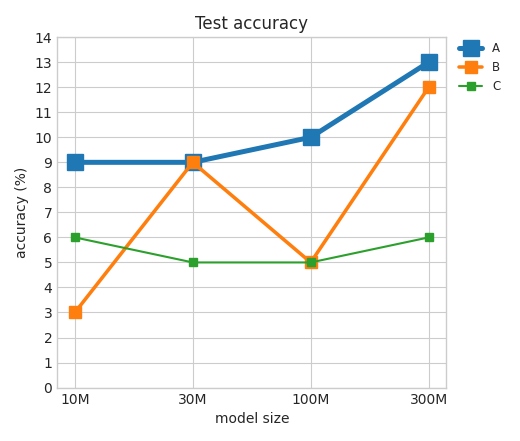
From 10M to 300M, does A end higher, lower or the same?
higher
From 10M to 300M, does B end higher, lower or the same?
higher
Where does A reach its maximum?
300M
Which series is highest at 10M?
A
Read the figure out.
Title: Test accuracy
x-axis: model size, ticks 10M 30M 100M 300M
y-axis: accuracy (%), ticks 0 1 2 3 4 5 6 7 8 9 10 11 12 13 14
Legend: A, B, C
Values:
A: 9 9 10 13
B: 3 9 5 12
C: 6 5 5 6
